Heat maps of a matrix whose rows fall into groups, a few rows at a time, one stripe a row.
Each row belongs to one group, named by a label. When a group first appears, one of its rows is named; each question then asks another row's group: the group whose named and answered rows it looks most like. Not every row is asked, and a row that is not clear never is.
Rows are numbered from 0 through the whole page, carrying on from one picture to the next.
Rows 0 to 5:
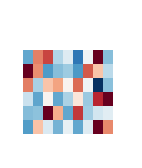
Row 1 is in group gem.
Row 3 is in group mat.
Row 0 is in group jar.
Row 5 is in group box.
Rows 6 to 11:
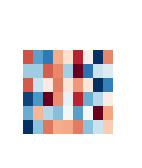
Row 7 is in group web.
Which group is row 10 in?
box
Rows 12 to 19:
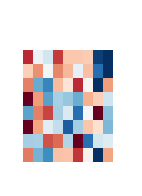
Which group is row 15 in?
gem
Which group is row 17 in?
gem
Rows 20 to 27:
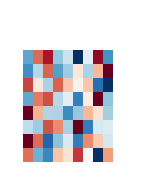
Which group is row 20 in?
jar
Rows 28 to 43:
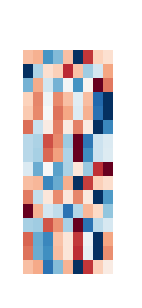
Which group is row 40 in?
web
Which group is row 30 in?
box
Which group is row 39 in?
gem
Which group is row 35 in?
web
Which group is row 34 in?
web
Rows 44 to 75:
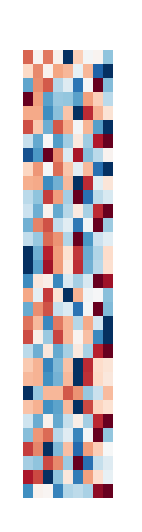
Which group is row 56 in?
jar
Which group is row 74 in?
gem
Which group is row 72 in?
gem
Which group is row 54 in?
web
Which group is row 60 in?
box
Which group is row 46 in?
jar
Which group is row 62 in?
jar
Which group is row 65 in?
mat
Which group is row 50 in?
mat
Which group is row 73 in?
web
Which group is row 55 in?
mat
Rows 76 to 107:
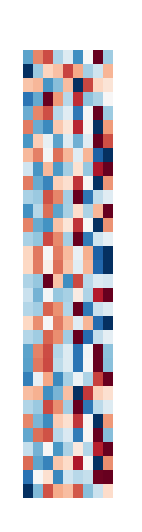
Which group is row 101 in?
web
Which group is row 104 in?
mat
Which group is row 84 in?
mat
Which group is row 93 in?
mat
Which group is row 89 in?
web
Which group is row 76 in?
jar
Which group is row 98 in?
jar
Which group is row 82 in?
box
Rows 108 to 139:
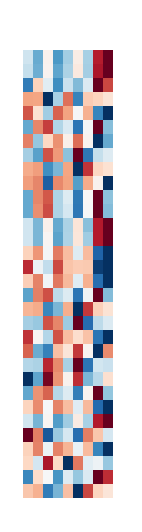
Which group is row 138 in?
box
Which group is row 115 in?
web
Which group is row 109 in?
mat
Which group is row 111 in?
gem
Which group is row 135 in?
gem
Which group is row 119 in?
jar
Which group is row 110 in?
box
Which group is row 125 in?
jar
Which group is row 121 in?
mat
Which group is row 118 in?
jar
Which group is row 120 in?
mat
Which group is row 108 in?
mat
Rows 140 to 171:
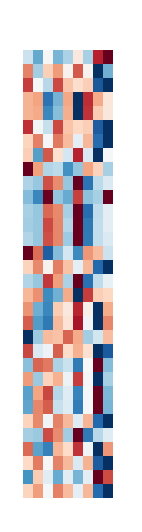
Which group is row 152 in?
web
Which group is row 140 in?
mat
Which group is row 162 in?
jar
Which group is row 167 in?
web
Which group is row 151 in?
web
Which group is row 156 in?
web
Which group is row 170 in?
box
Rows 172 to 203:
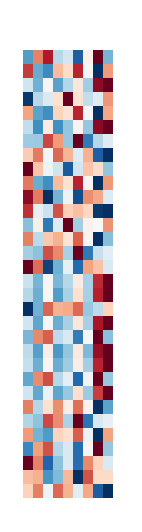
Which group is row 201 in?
gem
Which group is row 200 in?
jar
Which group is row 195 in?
jar
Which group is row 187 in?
gem
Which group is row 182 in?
gem
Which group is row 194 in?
mat
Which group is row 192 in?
jar
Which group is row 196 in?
mat
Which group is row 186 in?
web
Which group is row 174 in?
mat
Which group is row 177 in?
mat
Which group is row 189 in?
mat
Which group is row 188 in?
mat
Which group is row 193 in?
mat
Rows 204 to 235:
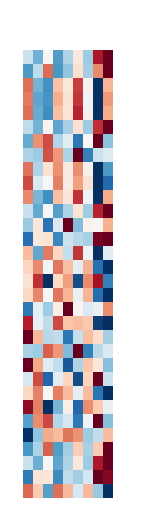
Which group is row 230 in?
jar
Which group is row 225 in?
web
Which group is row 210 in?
jar
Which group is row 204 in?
mat
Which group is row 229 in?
gem
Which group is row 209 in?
mat
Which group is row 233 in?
mat
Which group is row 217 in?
box
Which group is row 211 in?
web
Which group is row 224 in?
gem
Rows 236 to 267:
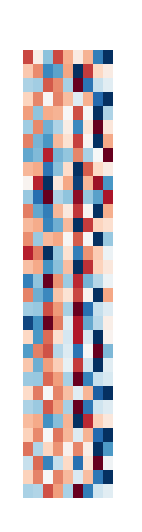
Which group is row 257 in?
jar
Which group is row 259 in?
web
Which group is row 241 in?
box
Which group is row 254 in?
web
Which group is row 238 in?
web
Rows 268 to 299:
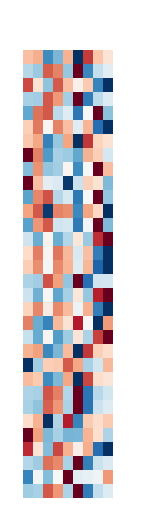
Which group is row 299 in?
web
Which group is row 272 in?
jar
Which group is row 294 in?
gem
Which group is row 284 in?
web
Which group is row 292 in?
web
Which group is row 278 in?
jar
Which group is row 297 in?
web
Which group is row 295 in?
gem
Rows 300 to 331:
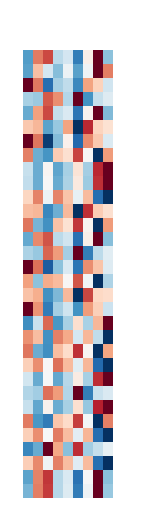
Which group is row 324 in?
web
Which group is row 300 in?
jar
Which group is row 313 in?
jar
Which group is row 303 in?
web
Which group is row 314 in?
web
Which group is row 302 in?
gem
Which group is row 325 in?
mat
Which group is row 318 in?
gem
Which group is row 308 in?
mat
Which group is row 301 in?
box
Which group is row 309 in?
mat
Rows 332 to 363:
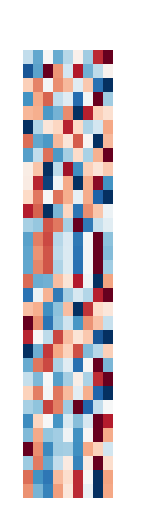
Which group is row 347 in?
jar
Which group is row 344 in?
web
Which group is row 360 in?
gem
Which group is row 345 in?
jar
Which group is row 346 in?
jar
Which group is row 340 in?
gem
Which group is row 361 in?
box
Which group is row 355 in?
mat
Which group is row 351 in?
gem
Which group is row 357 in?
web
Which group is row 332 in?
mat
